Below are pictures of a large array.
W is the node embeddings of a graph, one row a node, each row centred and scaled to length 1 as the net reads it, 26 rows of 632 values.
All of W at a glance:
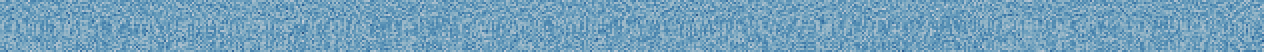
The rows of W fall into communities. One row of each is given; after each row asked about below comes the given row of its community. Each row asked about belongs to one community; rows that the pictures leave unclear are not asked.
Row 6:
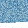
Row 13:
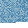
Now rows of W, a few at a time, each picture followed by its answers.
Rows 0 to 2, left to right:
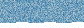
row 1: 6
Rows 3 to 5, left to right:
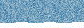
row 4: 6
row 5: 13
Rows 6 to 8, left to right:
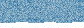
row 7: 6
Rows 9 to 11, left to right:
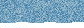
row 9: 6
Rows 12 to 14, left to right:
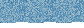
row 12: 13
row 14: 13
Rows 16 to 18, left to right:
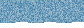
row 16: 13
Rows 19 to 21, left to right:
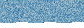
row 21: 13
